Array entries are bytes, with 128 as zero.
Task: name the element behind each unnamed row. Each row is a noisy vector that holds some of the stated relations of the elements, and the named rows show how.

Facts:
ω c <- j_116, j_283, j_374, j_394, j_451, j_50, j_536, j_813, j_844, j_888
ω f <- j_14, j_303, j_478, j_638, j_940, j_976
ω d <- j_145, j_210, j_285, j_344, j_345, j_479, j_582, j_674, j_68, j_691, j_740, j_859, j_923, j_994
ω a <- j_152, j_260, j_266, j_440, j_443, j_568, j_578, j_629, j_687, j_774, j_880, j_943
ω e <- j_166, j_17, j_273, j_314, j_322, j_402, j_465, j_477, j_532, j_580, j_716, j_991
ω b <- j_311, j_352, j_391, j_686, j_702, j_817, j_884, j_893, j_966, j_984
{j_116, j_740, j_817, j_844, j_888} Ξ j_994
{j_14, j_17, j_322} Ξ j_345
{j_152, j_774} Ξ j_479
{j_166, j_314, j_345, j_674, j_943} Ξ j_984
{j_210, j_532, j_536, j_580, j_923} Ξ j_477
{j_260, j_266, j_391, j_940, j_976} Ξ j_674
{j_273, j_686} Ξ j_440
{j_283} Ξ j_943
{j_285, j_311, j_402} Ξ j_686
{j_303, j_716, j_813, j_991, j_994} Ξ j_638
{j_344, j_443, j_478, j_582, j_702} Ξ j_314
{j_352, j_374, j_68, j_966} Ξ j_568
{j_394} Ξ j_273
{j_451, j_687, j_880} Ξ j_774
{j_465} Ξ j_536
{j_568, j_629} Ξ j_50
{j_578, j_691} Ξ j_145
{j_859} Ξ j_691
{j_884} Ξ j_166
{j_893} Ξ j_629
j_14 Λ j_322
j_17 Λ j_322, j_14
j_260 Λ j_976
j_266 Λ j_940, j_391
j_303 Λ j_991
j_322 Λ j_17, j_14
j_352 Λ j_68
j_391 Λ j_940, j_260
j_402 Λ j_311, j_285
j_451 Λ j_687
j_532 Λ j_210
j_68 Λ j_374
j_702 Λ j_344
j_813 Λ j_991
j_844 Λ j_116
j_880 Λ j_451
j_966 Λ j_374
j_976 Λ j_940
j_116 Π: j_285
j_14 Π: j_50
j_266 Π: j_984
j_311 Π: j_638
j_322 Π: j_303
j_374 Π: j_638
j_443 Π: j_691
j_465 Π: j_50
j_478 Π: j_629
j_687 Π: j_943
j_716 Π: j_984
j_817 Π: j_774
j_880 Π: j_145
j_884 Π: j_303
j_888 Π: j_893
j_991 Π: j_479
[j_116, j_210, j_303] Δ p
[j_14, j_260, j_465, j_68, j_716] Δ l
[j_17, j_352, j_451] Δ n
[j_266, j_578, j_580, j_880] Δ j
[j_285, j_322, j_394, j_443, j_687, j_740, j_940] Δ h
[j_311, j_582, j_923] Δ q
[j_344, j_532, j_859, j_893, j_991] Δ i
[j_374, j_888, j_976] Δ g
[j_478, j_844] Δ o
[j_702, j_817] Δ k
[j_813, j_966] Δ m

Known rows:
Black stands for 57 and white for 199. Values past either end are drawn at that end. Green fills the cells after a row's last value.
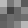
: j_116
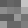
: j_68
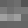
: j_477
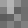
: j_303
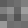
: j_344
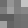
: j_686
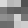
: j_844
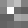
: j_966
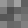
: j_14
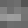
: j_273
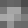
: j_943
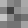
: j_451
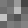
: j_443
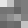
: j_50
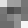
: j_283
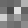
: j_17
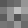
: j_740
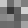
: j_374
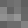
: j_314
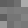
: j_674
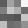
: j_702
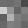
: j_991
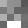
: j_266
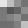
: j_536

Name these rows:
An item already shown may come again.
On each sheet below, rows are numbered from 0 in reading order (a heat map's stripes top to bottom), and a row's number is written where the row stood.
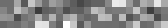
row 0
j_322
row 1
j_976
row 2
j_260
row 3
j_145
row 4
j_394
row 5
j_888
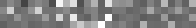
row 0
j_532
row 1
j_532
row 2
j_813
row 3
j_391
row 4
j_638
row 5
j_984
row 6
j_984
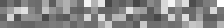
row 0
j_285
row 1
j_322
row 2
j_303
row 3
j_813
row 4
j_687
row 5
j_311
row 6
j_813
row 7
j_352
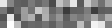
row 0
j_940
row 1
j_880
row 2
j_478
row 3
j_976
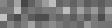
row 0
j_443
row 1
j_884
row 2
j_859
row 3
j_344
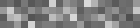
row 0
j_479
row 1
j_582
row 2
j_402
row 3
j_50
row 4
j_210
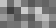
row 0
j_374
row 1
j_479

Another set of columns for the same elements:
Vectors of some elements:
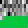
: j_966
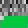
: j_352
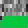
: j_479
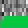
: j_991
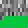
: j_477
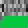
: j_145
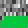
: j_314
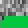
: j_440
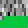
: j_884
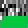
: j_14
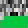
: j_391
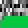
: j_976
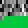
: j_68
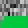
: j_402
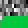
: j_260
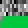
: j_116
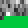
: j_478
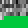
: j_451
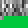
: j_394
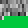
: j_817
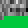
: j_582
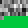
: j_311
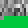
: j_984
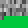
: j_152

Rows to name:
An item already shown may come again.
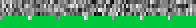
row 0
j_394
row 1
j_702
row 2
j_311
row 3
j_391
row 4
j_116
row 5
j_844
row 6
j_303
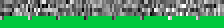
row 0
j_880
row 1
j_976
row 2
j_923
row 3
j_740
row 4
j_582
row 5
j_266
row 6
j_893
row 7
j_303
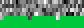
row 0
j_451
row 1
j_478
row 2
j_391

